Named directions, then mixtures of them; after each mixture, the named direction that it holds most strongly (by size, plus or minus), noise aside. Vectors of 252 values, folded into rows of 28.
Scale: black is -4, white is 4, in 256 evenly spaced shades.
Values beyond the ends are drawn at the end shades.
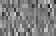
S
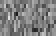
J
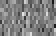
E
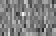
E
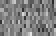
E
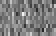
E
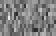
J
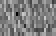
J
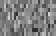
J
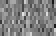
E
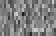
J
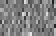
E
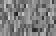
J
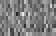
E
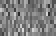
S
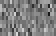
S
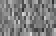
E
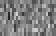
J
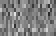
S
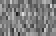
S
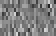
S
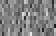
E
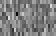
J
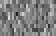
J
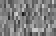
J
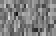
J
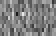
J
